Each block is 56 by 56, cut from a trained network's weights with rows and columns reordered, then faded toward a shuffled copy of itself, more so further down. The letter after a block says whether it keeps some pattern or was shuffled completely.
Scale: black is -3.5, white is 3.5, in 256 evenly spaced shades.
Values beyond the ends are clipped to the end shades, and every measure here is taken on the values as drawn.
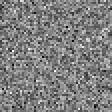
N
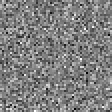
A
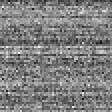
A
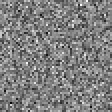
N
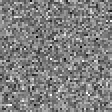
A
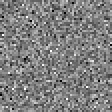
N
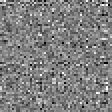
A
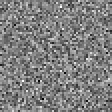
N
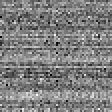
A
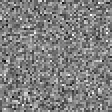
A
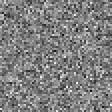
N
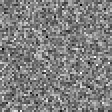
N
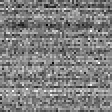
A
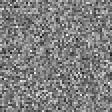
N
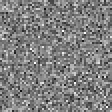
N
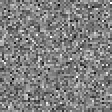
N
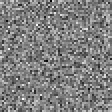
N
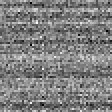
A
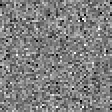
A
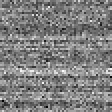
A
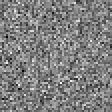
N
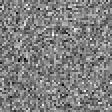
A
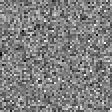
N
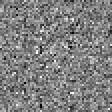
A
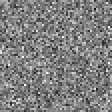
N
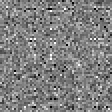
A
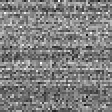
A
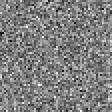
N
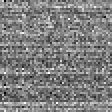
A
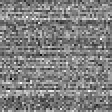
A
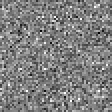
A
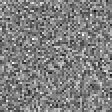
N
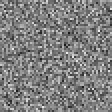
N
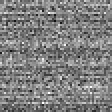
A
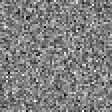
N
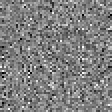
A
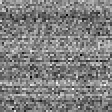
A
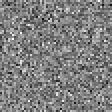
N
